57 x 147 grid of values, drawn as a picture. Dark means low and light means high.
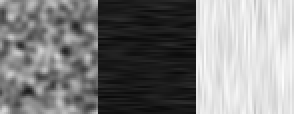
The table splits into one row of 3 panels. Panel 1,1: middling, blotchy, strong in contrast. Panel 1,2: very low, streaked across, faint in contrast. Panel 1,3: very high, streaked downward, faint in contrast.
